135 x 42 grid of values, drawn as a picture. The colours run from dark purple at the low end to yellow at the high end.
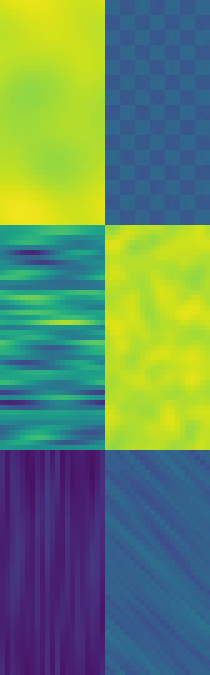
The table splits into 3 rows of 2 panels. Panel 1,1: very high, smooth, faint in contrast. Panel 1,2: low, checkered, faint in contrast. Panel 2,1: middling, streaked across, strong in contrast. Panel 2,2: very high, blotchy, faint in contrast. Panel 3,1: very low, streaked downward, faint in contrast. Panel 3,2: low, slanting down to the right, faint in contrast.
